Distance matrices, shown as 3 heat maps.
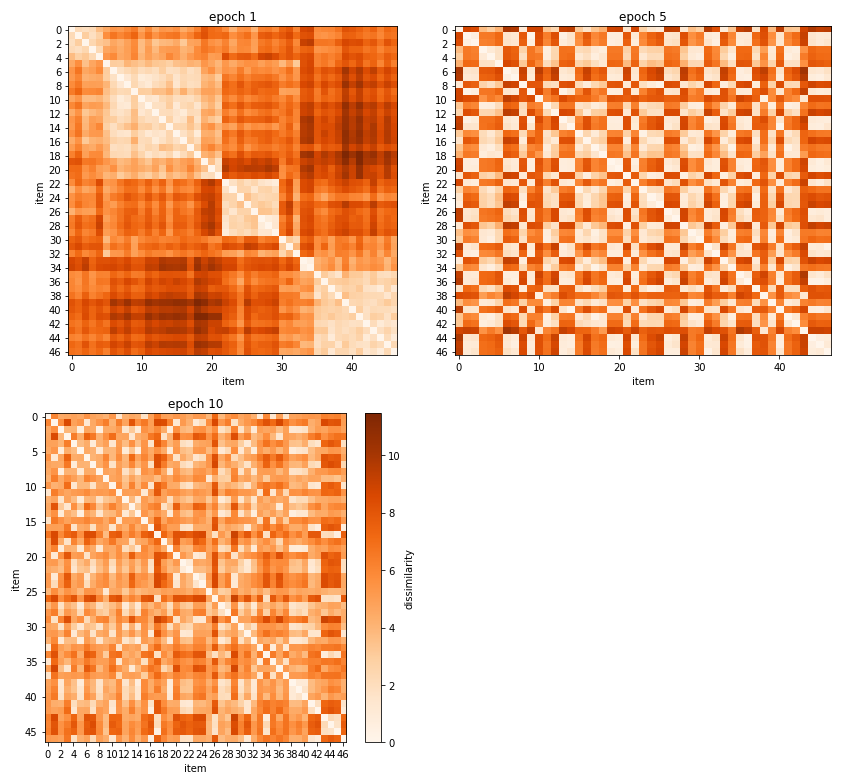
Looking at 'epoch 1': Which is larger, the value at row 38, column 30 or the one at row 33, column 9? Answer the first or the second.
the second
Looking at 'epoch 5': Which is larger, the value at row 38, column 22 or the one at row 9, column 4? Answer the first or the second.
the first
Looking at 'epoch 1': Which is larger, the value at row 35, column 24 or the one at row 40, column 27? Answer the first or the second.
the second
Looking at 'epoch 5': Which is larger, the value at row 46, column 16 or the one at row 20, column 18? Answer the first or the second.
the first
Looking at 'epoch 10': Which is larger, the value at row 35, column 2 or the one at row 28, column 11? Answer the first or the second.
the second
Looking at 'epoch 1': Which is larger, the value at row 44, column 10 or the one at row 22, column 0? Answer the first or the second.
the first
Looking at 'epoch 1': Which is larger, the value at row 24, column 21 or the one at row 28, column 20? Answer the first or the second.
the second
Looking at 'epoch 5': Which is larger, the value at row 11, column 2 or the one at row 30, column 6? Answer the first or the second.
the second
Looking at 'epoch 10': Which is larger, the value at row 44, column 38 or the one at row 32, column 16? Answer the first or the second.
the first
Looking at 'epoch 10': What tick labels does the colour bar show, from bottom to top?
0, 2, 4, 6, 8, 10
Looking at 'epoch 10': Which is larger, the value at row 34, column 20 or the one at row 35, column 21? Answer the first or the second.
the first
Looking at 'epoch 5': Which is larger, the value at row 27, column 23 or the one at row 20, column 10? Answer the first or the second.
the second
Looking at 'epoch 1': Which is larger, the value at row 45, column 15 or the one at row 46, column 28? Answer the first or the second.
the first
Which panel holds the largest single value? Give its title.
epoch 1
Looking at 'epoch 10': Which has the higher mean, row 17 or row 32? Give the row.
17
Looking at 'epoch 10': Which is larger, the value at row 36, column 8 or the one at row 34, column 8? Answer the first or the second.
the second
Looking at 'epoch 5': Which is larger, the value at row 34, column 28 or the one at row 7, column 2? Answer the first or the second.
the first
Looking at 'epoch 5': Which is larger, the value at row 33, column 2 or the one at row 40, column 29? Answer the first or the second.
the first
